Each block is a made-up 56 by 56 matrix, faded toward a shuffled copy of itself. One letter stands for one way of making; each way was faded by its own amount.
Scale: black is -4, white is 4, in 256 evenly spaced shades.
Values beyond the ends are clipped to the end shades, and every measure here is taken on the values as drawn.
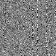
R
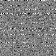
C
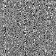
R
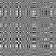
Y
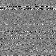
C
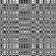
Y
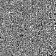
R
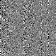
R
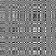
Y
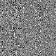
R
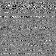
C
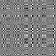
Y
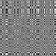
Y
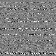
C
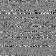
C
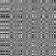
Y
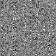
R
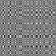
Y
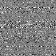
C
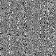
R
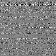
C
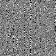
R
